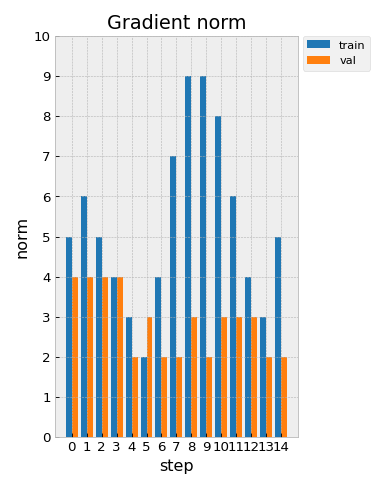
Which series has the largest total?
train
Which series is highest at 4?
train
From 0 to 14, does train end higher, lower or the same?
the same
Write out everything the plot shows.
Title: Gradient norm
x-axis: step, ticks 0 1 2 3 4 5 6 7 8 9 10 11 12 13 14
y-axis: norm, ticks 0 1 2 3 4 5 6 7 8 9 10
Legend: train, val
Values:
train: 5 6 5 4 3 2 4 7 9 9 8 6 4 3 5
val: 4 4 4 4 2 3 2 2 3 2 3 3 3 2 2
